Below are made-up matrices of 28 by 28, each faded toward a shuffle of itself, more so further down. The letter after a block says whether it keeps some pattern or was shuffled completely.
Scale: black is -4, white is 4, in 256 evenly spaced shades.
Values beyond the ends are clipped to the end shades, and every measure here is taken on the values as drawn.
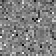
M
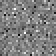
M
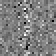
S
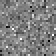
M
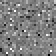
M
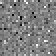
M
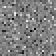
M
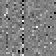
S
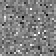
M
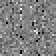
S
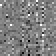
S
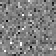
M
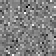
M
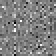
S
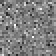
M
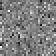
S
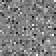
M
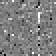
S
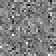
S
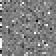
S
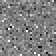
M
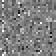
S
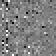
S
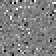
M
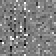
S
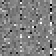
S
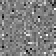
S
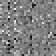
S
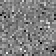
M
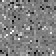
M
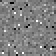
M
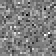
M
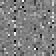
S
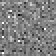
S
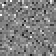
M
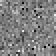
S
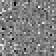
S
